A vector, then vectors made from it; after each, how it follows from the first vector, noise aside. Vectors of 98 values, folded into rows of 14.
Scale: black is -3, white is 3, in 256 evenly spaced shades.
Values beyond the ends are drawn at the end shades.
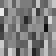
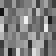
negated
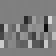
partly zeroed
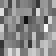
sign-scrambled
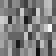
wrapped around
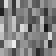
wrapped around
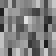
sign-scrambled
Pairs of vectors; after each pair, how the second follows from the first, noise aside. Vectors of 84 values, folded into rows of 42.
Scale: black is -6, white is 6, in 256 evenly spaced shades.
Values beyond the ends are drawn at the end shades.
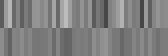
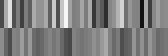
scaled up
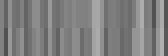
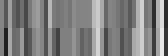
scaled up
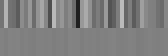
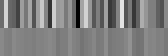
scaled up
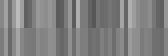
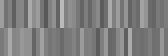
shuffled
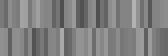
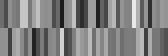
scaled up
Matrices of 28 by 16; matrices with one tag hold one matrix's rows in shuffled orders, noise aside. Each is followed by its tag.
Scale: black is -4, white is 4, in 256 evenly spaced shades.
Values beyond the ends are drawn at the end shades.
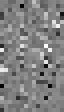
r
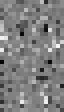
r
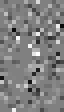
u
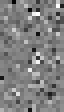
u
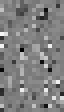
r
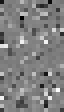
r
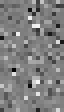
u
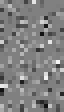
r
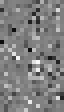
u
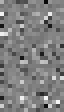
r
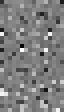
r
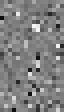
u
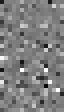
r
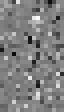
u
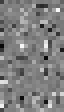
r
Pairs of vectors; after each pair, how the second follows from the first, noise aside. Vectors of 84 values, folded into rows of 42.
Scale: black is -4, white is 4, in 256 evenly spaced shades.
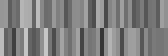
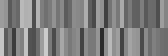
copied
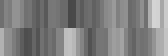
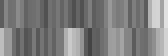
copied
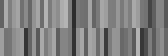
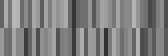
copied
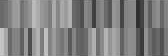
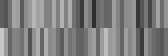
copied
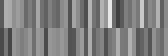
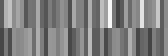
copied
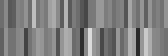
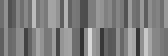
copied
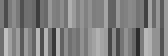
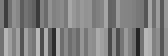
copied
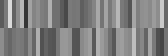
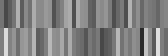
reversed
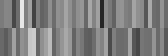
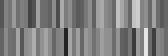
reversed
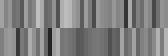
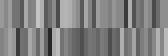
copied
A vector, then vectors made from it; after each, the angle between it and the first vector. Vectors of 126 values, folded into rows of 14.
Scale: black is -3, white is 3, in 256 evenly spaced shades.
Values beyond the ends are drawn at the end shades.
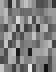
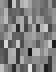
nearly parallel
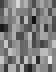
orthogonal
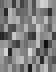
partly opposed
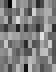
partly aligned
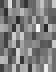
nearly opposite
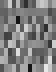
nearly opposite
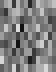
partly opposed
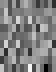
nearly parallel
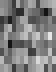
orthogonal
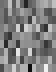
nearly opposite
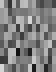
nearly parallel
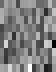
partly aligned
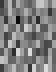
nearly opposite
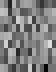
nearly parallel
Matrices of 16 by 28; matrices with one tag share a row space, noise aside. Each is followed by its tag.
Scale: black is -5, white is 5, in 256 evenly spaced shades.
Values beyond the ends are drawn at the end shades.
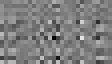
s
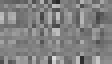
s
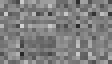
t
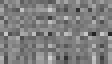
t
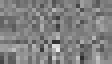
s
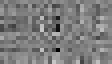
s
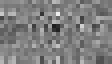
s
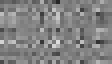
s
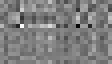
t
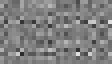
t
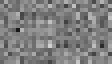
t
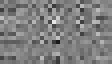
s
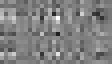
s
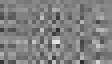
s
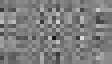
s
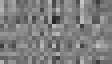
s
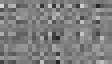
s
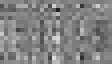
s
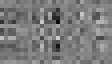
s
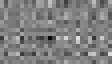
t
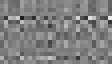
t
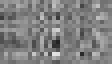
s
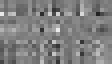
s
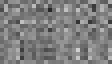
t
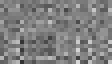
t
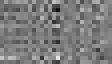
s
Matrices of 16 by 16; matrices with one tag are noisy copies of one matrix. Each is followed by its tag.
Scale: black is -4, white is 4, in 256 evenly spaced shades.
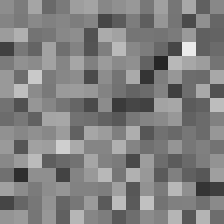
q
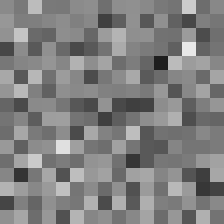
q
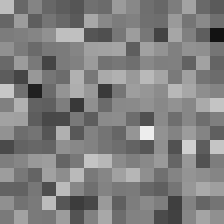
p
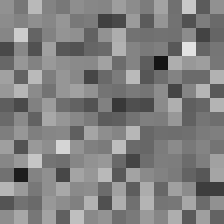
q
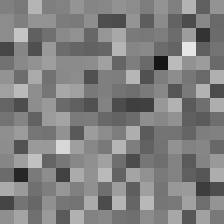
q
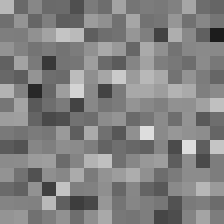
p
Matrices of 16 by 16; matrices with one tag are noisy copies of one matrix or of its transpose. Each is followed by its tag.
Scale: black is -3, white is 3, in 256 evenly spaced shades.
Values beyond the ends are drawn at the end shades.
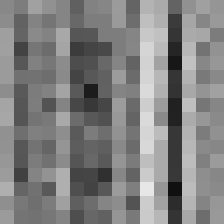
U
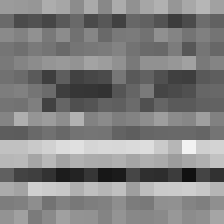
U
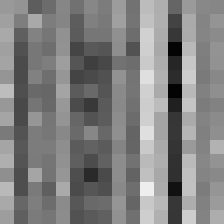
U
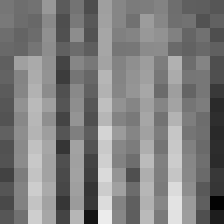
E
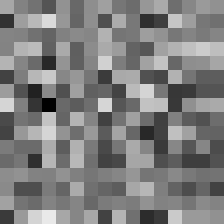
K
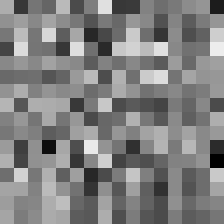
K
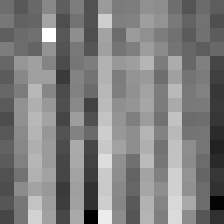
E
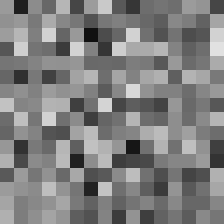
K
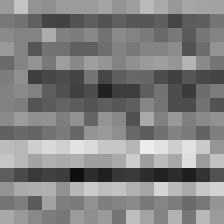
U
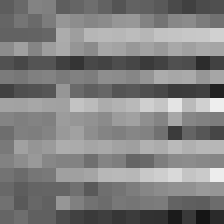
E
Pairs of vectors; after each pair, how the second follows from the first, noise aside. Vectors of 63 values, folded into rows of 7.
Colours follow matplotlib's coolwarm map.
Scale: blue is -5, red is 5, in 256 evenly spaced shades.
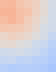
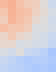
copied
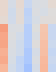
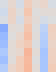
negated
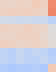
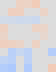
partly zeroed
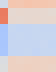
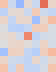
shuffled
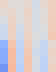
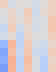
copied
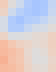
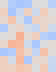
shuffled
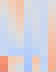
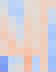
negated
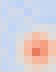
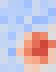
scaled up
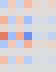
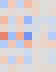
copied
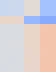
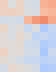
negated
